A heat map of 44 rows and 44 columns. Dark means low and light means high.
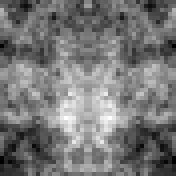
Mirror symmetry: left to right. Odd rows or columns: none. Grain: blotchy. Seam: none. Stripes: none. Slope: none.
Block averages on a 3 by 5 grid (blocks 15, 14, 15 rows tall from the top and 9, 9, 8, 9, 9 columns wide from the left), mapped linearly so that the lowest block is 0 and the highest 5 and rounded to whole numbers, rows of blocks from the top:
12121
34543
02420
